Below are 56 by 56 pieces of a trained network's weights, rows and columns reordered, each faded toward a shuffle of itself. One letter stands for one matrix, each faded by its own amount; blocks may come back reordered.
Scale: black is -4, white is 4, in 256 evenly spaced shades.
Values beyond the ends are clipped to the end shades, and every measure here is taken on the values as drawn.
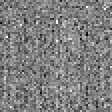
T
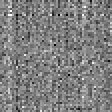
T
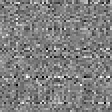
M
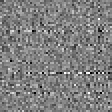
M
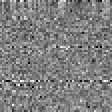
M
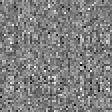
T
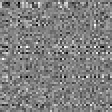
M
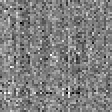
T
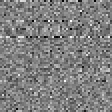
M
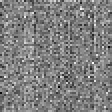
T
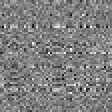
M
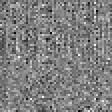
T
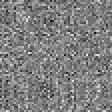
T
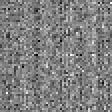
T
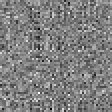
T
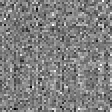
T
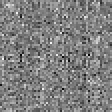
T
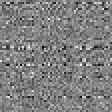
M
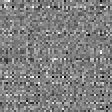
M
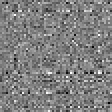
M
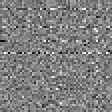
M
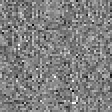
T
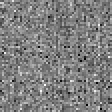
T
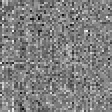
T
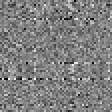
M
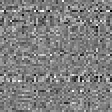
M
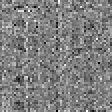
T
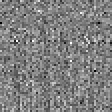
T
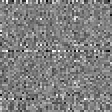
M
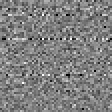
M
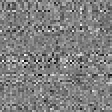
M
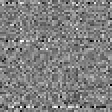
M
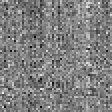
T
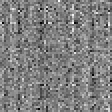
T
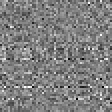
M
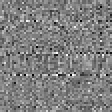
M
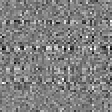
M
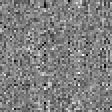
T
